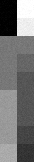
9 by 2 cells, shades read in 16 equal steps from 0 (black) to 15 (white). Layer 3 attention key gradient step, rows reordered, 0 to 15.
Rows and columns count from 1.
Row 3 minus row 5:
0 2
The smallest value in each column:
0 3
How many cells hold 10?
1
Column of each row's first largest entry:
2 2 1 1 1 1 1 1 1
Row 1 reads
0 15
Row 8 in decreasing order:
9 4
